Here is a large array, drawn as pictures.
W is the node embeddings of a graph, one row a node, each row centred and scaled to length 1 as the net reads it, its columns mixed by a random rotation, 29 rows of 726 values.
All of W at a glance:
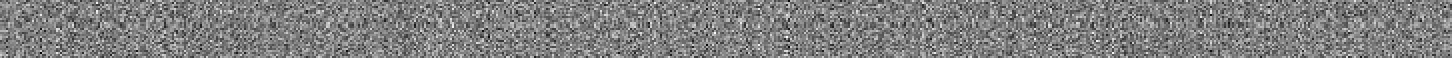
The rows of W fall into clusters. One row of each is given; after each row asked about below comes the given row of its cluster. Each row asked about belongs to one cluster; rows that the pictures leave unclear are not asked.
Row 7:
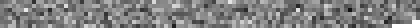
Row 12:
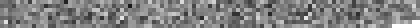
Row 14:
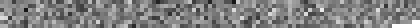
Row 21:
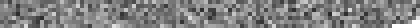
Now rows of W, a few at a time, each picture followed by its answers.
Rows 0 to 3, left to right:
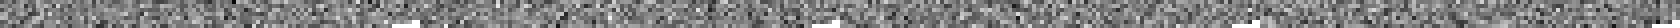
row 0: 14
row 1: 21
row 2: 12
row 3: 7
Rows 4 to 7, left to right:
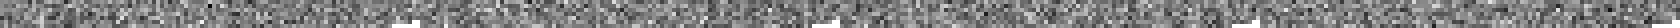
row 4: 12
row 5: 21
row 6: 21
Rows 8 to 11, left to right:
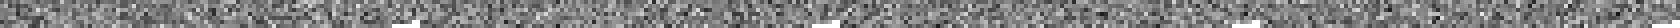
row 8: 21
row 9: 14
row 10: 14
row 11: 12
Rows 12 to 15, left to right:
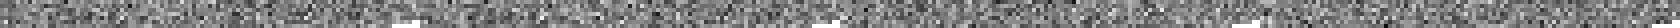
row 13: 12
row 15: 7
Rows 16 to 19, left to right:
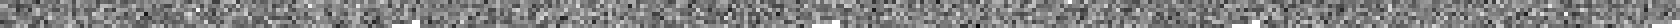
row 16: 21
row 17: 12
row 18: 7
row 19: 14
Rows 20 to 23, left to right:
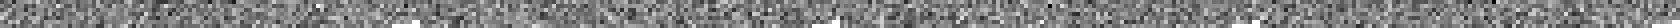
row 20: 14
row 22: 12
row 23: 14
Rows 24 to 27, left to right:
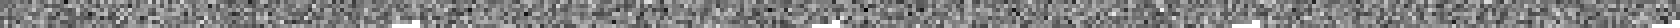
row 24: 12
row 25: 7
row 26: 14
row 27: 7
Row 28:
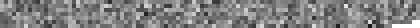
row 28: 21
